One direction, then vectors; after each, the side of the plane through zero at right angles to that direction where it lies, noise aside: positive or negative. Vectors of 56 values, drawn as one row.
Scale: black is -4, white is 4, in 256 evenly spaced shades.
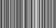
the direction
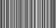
positive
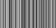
negative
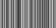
positive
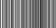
negative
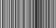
negative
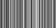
positive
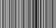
negative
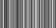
positive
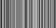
positive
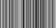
negative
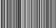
positive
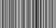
negative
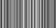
positive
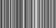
positive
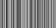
positive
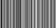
positive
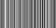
positive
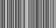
negative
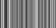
positive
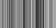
negative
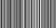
positive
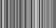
positive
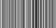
negative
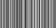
positive
